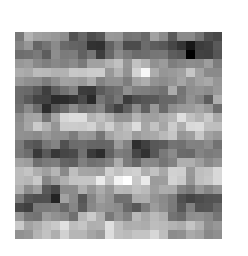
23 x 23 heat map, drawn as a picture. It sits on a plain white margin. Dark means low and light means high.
Streaks run across, left to right. Horizontal stripes repeat 4 times down the table. The ninth with the highest average is the bottom middle.
